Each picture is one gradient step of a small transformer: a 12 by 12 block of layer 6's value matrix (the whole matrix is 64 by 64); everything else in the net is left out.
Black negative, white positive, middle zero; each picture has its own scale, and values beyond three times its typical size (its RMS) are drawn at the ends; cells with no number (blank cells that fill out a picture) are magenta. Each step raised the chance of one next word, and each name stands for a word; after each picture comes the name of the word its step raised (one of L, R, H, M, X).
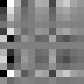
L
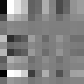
L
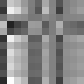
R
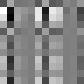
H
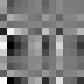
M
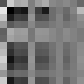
H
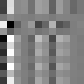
R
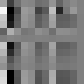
H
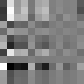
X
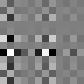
X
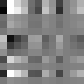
L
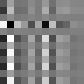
R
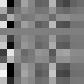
X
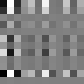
L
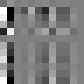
H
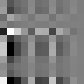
M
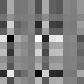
L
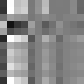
R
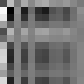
H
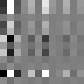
L
